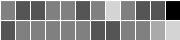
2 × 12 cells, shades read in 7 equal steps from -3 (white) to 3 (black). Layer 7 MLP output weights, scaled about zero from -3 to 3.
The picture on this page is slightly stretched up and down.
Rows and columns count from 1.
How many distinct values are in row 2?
4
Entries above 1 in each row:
1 0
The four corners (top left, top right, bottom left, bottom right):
0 3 1 -2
